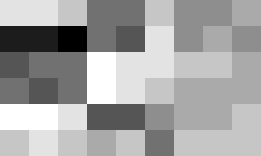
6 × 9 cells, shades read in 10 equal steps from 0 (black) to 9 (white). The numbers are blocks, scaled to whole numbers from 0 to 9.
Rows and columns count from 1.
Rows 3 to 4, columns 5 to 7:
8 8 7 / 8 7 6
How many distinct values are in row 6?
4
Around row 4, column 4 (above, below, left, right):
9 3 4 8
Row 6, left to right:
7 8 7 6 7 4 7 7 7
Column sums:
32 33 30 35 33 39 36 37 37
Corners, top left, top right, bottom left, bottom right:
8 6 7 7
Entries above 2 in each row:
9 6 9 9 9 9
